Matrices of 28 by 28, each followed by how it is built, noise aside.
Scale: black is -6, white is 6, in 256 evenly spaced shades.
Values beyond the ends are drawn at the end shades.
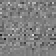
uneven rows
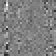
uneven columns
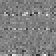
uneven rows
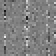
uneven columns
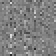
uneven columns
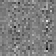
uneven columns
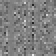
uneven columns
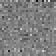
uneven rows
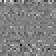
uneven rows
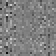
uneven columns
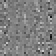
uneven columns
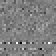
uneven rows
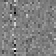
uneven columns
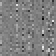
uneven columns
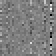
uneven columns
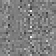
uneven columns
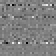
uneven rows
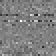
uneven rows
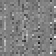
uneven columns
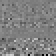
uneven rows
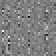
uneven columns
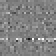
uneven rows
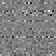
uneven rows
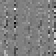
uneven columns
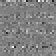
uneven rows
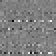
uneven rows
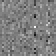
uneven columns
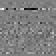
uneven rows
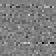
uneven rows
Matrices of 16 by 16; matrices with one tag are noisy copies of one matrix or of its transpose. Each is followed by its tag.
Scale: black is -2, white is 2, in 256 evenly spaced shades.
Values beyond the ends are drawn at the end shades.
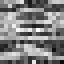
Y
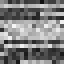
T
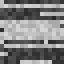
T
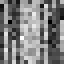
T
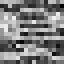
Y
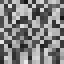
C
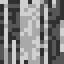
T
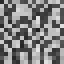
C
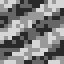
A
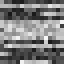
T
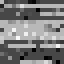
T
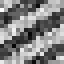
A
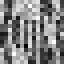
Y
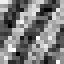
A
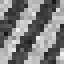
A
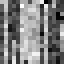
T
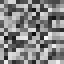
C
